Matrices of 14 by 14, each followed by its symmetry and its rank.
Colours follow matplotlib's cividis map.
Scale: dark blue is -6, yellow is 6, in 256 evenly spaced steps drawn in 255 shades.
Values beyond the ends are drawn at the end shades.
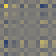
symmetric, rank one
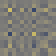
symmetric, rank two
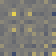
symmetric, rank two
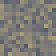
antisymmetric, full rank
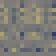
neither, rank two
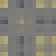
symmetric, rank one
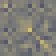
symmetric, rank three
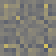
symmetric, rank two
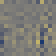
neither, rank two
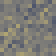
antisymmetric, full rank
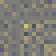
symmetric, rank three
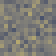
antisymmetric, full rank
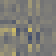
neither, rank two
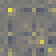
symmetric, rank three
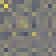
symmetric, rank three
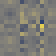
neither, rank two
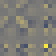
symmetric, rank two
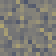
antisymmetric, full rank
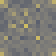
symmetric, rank three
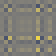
symmetric, rank one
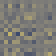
neither, rank two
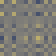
symmetric, rank one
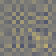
symmetric, rank two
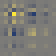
symmetric, rank one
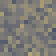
antisymmetric, full rank
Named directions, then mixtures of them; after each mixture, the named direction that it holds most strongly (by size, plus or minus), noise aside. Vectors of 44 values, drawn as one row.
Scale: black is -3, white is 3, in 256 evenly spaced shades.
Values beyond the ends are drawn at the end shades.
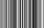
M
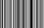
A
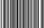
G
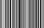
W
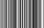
M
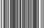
G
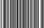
G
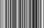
M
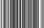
G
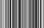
W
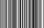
M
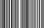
W
